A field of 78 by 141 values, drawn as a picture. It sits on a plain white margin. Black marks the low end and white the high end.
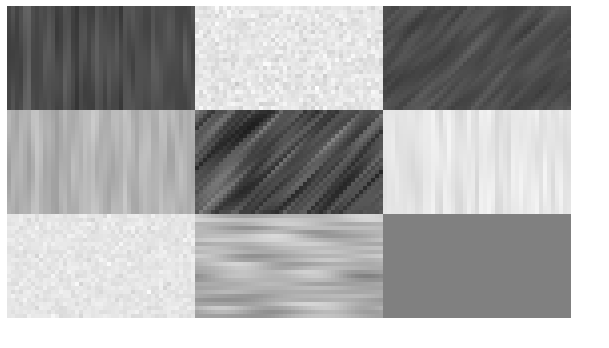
It is made of 3 by 3 panels. Panel 1,1: low, streaked downward, faint in contrast. Panel 1,2: very high, fine-grained, faint in contrast. Panel 1,3: low, slanting up to the right, faint in contrast. Panel 2,1: high, streaked downward, faint in contrast. Panel 2,2: low, slanting up to the right. Panel 2,3: very high, streaked downward, faint in contrast. Panel 3,1: very high, fine-grained, faint in contrast. Panel 3,2: high, streaked across. Panel 3,3: middling, flat.
